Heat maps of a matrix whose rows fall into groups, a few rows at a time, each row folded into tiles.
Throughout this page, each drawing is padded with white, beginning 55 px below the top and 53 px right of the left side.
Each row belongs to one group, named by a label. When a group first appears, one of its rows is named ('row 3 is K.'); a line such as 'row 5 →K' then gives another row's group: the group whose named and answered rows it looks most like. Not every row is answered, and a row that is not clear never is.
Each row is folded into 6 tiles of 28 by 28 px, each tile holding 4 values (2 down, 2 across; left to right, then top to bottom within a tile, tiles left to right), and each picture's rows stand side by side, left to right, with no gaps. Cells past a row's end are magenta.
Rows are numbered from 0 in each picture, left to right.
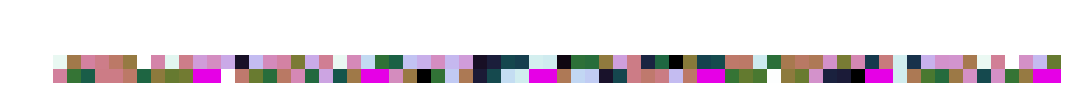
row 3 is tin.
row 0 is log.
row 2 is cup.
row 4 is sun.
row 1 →log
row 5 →log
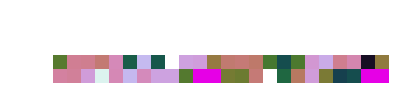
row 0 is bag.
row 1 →sun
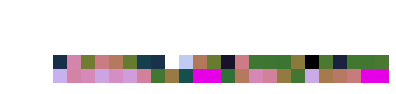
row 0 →bag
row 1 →tin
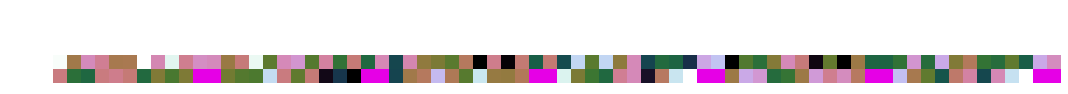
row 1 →sun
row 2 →tin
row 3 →cup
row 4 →tin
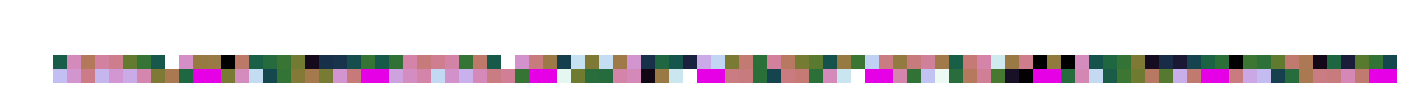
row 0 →bag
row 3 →cup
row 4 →cup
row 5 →sun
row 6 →tin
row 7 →tin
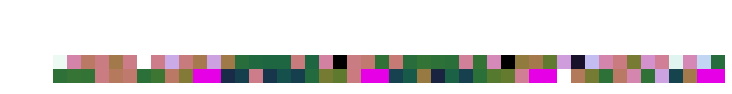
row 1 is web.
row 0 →log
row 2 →web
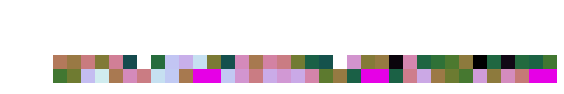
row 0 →bag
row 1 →bag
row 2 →tin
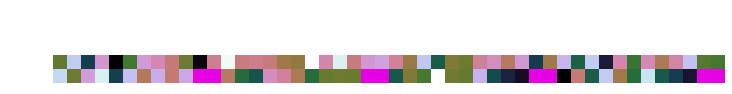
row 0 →sun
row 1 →log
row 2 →sun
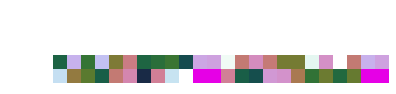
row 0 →cup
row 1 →log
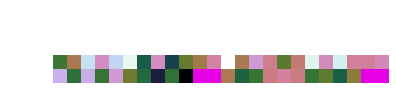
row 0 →sun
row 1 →log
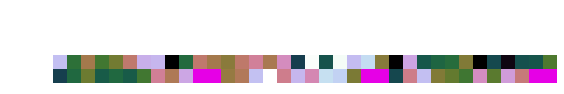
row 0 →web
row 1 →bag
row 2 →tin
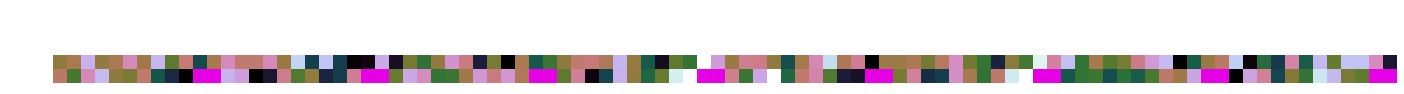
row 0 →sun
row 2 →tin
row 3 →cup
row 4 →sun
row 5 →cup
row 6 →web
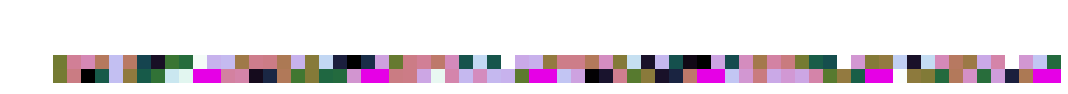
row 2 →bag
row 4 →bag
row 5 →log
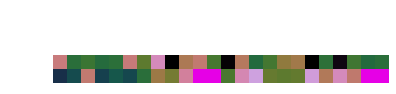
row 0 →web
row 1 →tin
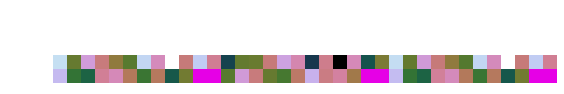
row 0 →log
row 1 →tin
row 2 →log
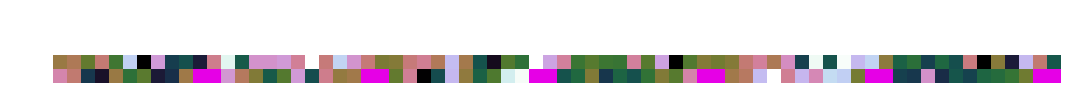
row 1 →log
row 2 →cup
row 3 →web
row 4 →bag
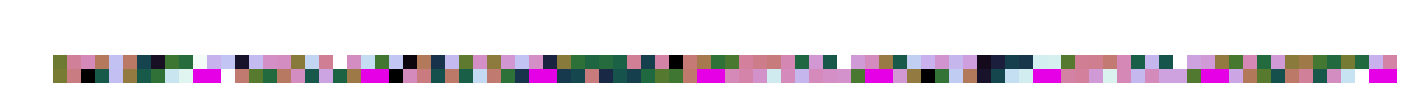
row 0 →cup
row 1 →log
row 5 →cup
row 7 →cup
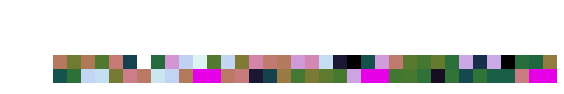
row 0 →bag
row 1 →web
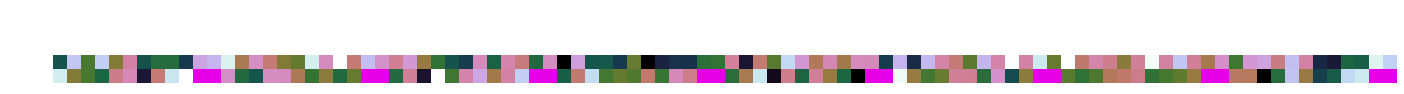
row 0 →cup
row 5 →log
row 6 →log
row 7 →cup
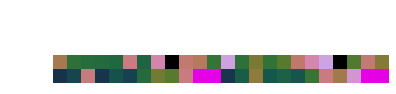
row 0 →web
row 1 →web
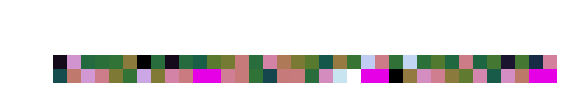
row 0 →tin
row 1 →cup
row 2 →tin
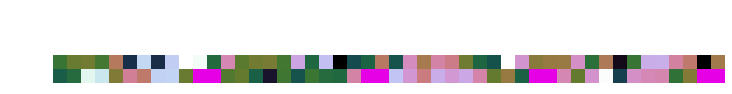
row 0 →bag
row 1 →web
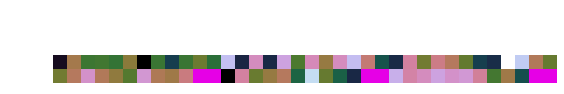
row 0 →tin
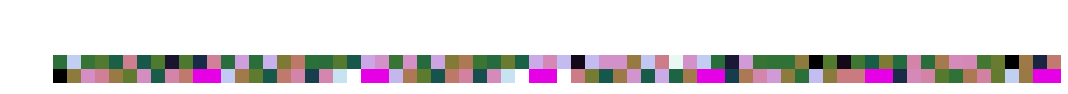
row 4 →tin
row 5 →tin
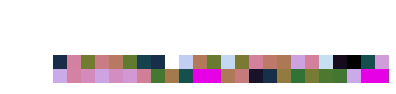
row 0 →bag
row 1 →web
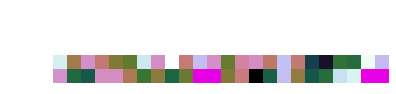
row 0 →log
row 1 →cup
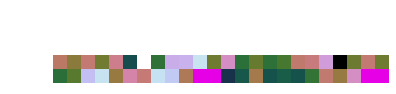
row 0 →bag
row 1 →web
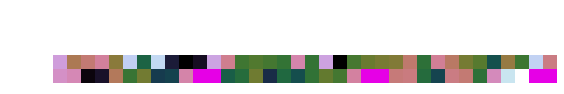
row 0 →web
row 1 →web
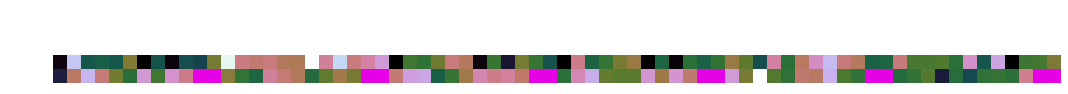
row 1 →log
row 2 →tin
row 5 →web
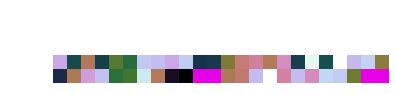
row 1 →bag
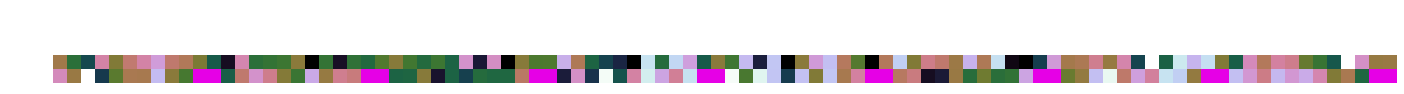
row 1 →tin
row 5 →web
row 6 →bag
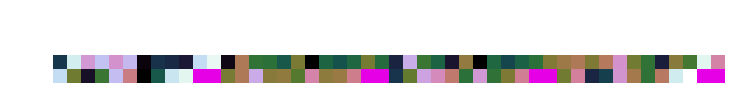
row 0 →cup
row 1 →tin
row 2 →tin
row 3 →cup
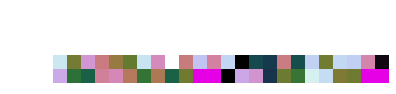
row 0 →log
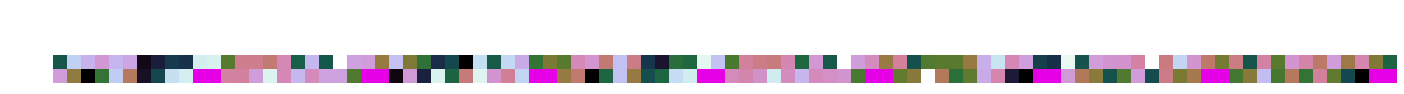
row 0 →cup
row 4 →bag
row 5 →sun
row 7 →sun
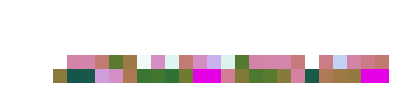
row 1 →log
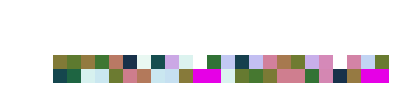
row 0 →bag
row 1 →log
